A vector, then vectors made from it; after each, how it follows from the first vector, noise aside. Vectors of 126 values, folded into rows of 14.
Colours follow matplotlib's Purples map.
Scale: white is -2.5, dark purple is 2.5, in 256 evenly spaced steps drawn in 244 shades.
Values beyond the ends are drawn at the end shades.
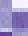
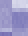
shrunk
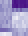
negated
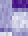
negated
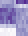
reversed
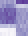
reversed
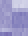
shrunk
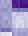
negated
